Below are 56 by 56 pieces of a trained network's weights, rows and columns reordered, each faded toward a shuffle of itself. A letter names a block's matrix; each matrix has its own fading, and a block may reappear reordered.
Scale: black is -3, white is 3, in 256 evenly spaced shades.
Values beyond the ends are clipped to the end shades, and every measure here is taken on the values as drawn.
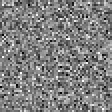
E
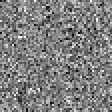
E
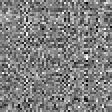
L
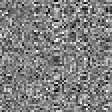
L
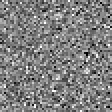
E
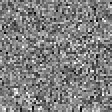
E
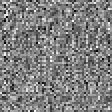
L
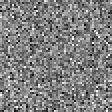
E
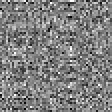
L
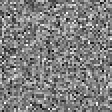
E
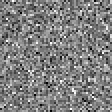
E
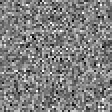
E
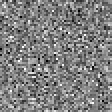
E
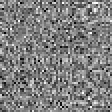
L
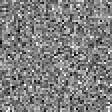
E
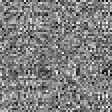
L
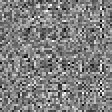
L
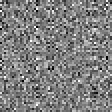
L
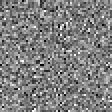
E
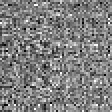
L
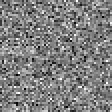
E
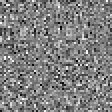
E
